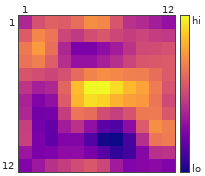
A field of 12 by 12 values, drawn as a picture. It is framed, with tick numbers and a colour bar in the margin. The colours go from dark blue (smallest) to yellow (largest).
The ninth with the highest average is the centre. No regular stripes run through it. No single row or column stands out from its neighbours. Overall the values sit about 50% of the way up the scale. The top right is the calmest part. The bottom middle is the ninth with the lowest average.
